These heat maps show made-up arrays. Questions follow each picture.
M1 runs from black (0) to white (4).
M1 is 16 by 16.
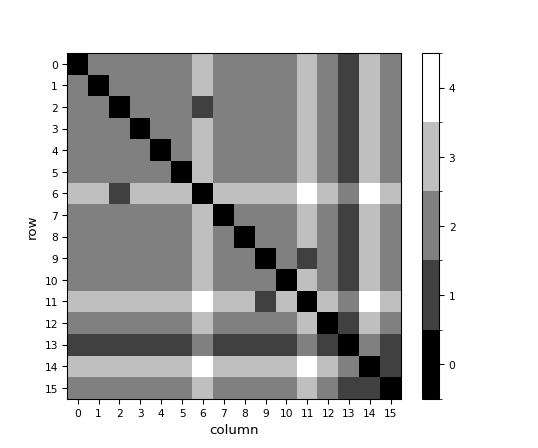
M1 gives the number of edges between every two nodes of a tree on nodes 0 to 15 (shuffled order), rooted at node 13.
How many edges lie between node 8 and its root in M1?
1
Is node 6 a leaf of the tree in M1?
yes
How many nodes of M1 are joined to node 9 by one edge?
2
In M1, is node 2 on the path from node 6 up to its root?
yes
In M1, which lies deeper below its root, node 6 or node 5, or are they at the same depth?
node 6
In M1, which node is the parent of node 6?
2
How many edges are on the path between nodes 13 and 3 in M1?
1
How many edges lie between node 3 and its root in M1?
1
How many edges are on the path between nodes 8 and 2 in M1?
2
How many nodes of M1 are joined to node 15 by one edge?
2
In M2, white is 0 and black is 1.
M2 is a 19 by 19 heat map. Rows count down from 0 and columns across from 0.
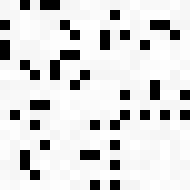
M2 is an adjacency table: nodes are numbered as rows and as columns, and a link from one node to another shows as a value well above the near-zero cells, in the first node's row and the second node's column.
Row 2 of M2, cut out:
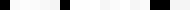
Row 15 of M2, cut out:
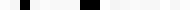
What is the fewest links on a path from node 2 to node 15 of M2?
1
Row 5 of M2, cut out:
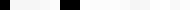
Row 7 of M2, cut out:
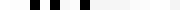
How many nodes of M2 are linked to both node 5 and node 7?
0
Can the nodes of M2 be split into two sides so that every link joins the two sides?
yes
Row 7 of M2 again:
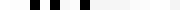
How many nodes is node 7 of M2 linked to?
3
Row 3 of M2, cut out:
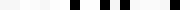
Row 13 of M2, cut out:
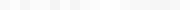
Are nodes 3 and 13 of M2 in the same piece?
no
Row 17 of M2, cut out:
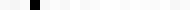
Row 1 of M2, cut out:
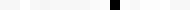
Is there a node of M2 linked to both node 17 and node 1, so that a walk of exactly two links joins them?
no
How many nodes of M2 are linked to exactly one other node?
2
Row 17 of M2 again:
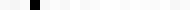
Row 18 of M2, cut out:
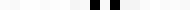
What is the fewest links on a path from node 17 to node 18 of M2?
4
